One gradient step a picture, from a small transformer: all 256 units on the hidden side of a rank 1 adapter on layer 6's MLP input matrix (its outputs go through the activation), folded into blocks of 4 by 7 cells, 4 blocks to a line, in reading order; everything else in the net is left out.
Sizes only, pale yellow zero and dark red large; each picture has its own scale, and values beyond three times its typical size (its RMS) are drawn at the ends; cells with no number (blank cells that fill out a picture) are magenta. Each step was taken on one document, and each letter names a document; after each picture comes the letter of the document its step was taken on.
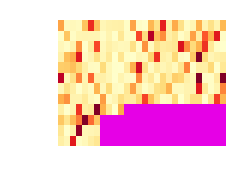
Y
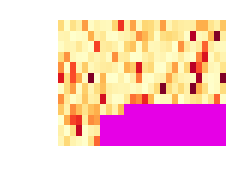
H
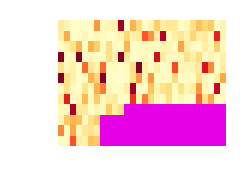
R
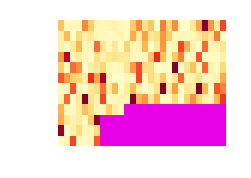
H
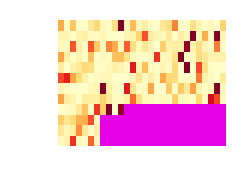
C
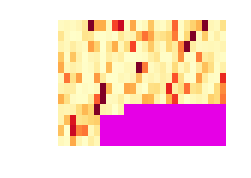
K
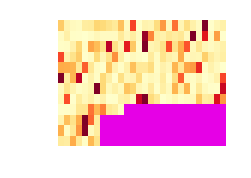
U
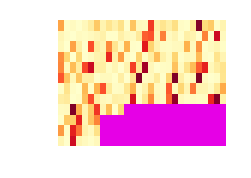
R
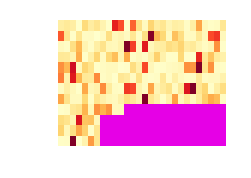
Y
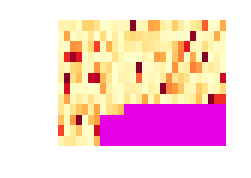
H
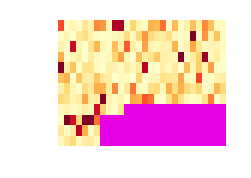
K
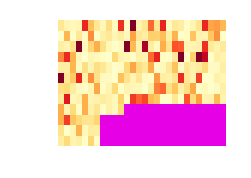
H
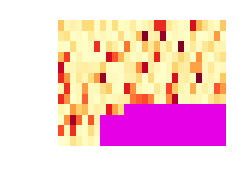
R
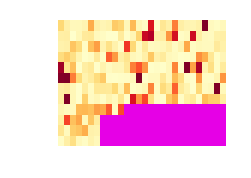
K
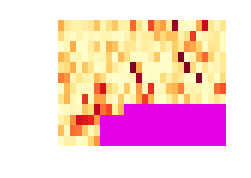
Y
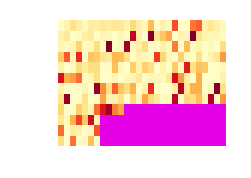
C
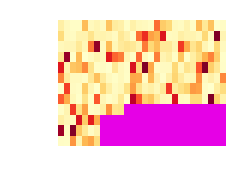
R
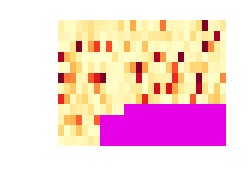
H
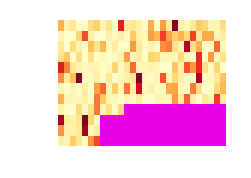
U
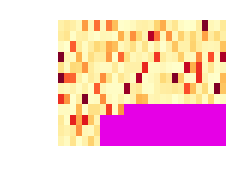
C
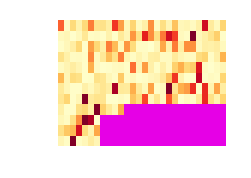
U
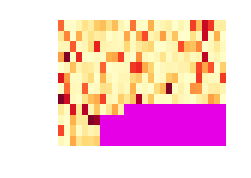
R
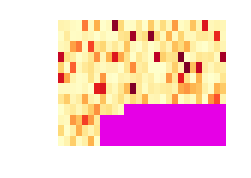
C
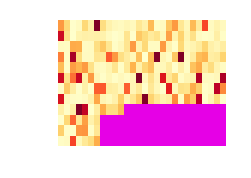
Y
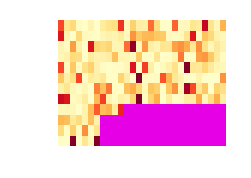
Y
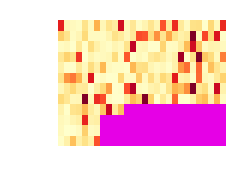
Y
